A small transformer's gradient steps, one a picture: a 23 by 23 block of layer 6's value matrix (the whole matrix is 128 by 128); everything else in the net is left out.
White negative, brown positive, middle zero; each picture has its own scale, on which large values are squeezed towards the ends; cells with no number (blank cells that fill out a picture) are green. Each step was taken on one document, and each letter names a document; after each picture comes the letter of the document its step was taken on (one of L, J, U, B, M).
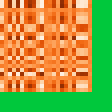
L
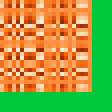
L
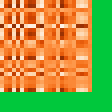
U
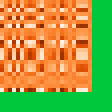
L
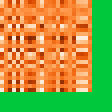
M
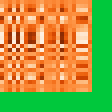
M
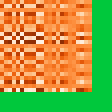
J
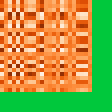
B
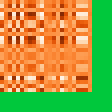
M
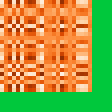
U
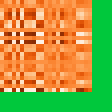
J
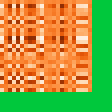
M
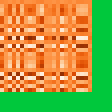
M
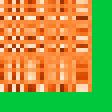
L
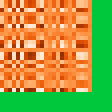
U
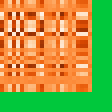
B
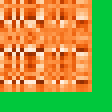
U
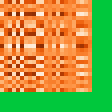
B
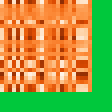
L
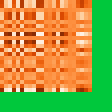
J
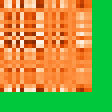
J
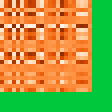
U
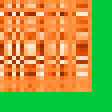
B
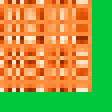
L
